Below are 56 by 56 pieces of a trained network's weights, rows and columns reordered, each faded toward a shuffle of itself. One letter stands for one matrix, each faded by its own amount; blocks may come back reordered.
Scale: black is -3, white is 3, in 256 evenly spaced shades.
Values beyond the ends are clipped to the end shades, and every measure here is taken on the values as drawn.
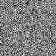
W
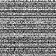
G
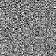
W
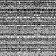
G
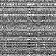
G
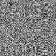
W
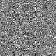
W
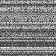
G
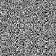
W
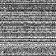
G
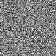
W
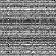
G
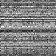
G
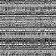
G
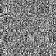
W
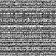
G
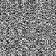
W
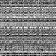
G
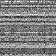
G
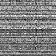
G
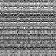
G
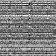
G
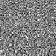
W
